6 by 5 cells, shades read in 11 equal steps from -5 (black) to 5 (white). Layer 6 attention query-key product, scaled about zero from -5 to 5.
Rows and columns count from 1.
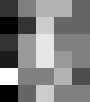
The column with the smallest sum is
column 1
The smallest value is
-5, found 2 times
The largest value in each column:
5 1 4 2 0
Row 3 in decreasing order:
4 1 0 0 -3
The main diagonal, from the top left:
-3 -3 4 1 -2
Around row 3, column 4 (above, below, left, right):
-1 1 4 0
